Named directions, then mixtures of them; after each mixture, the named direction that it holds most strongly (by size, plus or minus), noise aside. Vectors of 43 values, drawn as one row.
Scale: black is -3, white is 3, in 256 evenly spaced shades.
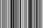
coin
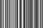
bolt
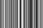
bolt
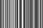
bolt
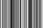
coin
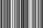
coin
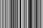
coin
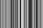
coin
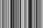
coin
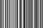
bolt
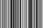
coin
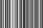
bolt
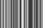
coin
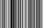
coin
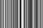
bolt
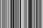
coin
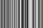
coin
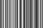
bolt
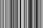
coin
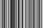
bolt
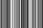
coin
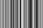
coin
